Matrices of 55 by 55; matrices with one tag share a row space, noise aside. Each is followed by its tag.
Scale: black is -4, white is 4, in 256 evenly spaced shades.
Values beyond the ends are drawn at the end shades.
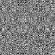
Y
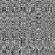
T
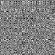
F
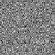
Y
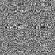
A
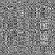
A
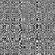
T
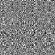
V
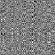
V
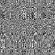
V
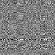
A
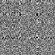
T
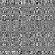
T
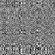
T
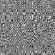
V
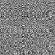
F
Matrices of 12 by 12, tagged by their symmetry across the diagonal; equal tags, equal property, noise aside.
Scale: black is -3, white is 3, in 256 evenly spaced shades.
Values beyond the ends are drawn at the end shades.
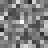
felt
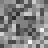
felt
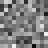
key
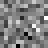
key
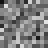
felt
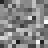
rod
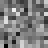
rod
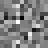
key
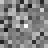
felt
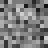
rod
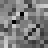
felt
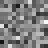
rod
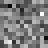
rod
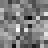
key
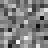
key
